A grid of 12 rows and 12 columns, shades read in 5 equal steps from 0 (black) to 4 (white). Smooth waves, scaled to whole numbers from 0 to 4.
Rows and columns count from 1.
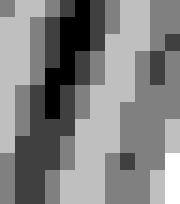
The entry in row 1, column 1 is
2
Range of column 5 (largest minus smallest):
3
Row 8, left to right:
3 2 1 1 1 3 3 3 2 2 2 3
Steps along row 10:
down same same up up same down down up same up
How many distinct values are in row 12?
4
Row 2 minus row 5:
0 0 0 1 0 -1 -1 -1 0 1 1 0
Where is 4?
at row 10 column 12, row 11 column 12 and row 12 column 12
